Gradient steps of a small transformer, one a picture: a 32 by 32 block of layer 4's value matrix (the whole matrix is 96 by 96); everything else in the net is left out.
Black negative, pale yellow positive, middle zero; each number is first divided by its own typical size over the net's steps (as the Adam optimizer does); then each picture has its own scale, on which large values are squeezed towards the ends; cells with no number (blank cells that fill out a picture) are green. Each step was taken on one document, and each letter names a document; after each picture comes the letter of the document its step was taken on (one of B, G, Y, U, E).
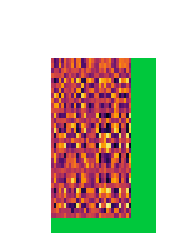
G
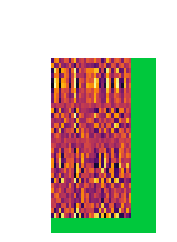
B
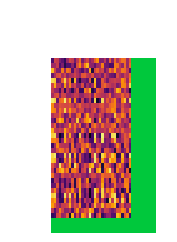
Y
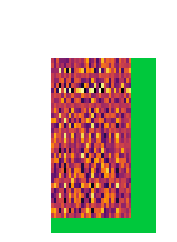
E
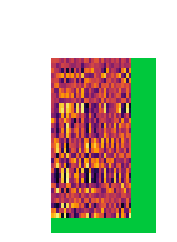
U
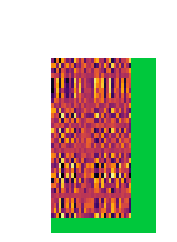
B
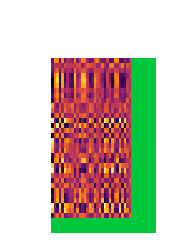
B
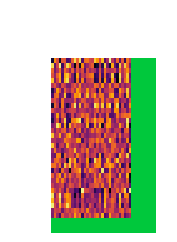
B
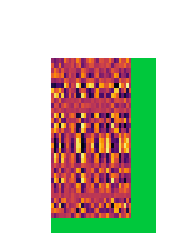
G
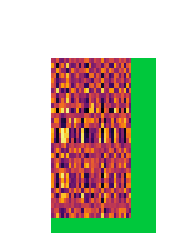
U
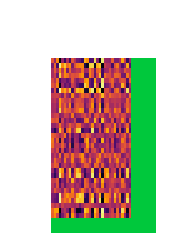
E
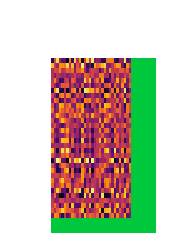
U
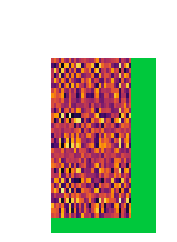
G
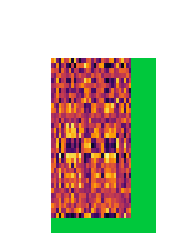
Y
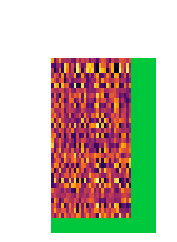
G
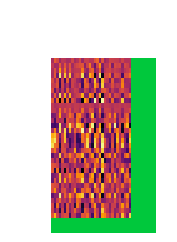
E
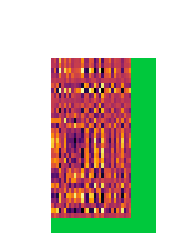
E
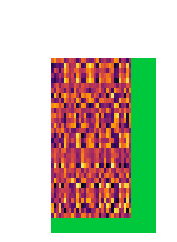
G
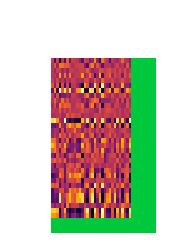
E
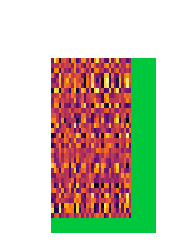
B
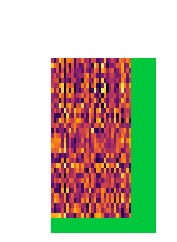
U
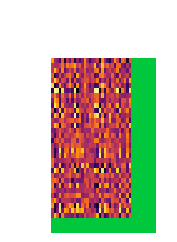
B
